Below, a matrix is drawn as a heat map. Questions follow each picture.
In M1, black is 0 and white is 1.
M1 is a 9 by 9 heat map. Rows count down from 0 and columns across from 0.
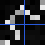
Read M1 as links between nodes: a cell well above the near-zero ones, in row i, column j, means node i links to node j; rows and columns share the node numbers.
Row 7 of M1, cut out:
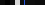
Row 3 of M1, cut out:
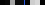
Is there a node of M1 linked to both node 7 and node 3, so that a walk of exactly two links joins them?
no
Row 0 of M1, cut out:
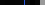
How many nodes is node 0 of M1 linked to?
1
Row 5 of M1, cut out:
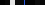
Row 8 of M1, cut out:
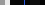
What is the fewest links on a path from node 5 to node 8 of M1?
4
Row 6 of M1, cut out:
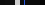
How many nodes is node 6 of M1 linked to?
1
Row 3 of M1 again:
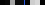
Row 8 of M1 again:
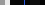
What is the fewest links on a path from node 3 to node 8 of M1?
4
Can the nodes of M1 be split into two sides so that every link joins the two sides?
yes
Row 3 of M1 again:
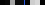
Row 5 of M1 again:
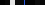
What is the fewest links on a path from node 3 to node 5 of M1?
2
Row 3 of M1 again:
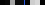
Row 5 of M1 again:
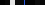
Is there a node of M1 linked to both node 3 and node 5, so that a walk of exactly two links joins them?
yes
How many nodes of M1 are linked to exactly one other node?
4
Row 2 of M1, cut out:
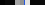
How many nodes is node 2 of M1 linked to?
3
